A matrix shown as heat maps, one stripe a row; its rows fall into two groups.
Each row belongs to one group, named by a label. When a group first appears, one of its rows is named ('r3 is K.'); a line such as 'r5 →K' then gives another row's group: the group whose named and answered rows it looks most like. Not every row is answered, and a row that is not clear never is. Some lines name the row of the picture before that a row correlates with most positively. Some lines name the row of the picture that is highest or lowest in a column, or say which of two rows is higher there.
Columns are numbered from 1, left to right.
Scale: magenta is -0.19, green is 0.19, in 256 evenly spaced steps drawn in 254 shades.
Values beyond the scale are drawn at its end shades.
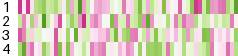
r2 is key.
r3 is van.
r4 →van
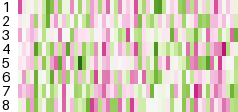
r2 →van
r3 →key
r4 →van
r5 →van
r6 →van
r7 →van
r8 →van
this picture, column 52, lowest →4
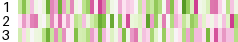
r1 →van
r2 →key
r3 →van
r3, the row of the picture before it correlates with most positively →8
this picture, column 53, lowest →3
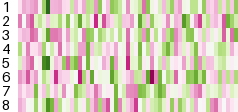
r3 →key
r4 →key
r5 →key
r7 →van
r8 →van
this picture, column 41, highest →8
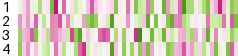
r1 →van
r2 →key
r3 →van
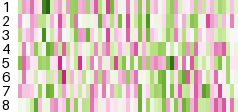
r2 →key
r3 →key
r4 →van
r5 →key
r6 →van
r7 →van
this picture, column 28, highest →6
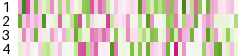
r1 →van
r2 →key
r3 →van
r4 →key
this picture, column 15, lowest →1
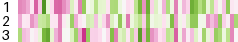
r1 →key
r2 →key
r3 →key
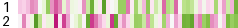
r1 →key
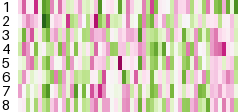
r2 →key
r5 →van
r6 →van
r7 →van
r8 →van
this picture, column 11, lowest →1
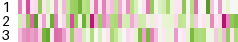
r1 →van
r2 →van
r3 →key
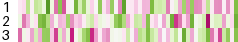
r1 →van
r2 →key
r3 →van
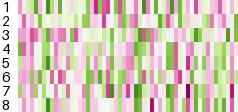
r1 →van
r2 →van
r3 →key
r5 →key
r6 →key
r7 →key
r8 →key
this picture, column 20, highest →3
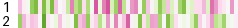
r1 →van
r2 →key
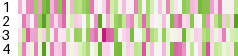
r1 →van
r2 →key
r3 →van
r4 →key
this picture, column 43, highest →1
